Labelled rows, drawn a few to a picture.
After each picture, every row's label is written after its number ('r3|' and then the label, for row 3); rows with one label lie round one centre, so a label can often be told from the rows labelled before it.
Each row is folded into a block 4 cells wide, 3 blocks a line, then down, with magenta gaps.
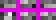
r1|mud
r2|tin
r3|mud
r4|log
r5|tin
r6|tin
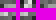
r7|mud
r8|log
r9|mud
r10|tin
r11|tin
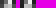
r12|log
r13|log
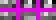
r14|tin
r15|log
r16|log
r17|tin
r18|mud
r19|tin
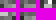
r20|mud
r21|mud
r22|log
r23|tin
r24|mud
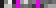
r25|log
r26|tin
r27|mud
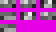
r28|tin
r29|tin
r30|log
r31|mud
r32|log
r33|tin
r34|mud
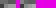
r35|mud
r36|mud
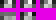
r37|log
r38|log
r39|log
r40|mud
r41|log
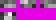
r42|mud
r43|tin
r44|mud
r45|log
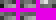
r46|mud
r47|mud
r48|tin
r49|mud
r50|mud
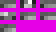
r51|mud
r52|log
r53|mud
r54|tin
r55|mud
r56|mud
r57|mud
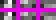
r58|log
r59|tin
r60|mud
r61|log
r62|tin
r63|mud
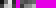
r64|log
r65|mud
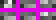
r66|log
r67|mud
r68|tin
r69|mud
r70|mud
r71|tin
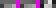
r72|mud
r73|mud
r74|log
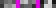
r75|mud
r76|tin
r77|log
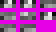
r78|log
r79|log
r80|mud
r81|mud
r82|tin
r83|log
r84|mud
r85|mud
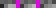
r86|mud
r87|mud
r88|mud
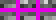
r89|mud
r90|tin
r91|tin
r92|mud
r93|mud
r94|mud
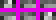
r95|log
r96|mud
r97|mud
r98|mud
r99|mud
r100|log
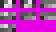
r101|log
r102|log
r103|mud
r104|tin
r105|mud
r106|mud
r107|tin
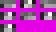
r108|mud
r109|log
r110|mud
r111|log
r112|mud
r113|log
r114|log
